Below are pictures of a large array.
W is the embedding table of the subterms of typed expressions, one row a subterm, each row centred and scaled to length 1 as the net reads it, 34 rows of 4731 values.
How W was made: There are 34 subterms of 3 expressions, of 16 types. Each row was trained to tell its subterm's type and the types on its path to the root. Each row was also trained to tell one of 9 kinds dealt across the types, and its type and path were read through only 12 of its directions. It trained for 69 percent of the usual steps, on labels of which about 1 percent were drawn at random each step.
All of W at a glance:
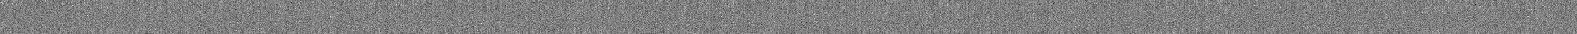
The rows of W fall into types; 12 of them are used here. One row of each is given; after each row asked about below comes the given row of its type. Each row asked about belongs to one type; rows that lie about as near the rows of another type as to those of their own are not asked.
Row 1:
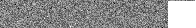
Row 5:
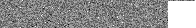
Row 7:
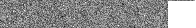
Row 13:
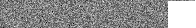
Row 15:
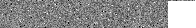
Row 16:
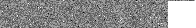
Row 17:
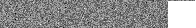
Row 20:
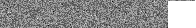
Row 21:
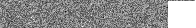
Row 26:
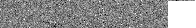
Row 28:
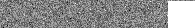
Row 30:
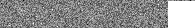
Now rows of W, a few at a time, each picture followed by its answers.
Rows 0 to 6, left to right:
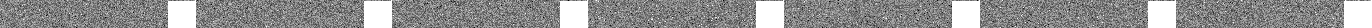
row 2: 17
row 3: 15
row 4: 26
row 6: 7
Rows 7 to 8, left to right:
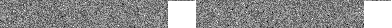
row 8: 30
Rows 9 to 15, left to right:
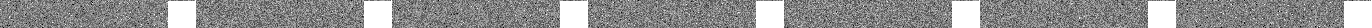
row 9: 21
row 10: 17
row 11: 13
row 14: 16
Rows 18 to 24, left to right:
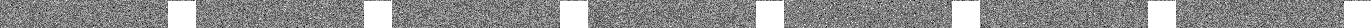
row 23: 15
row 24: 5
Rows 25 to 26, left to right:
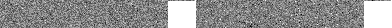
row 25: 5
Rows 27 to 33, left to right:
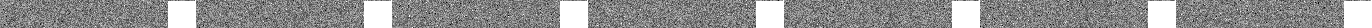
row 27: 1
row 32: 28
